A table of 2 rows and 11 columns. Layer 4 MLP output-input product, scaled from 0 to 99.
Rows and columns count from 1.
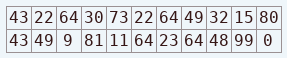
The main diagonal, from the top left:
43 49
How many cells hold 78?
0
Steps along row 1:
down up down up down up down down down up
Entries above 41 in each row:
6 7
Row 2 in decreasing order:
99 81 64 64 49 48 43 23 11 9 0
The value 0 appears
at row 2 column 11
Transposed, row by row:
43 43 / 22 49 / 64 9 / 30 81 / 73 11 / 22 64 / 64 23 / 49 64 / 32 48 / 15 99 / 80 0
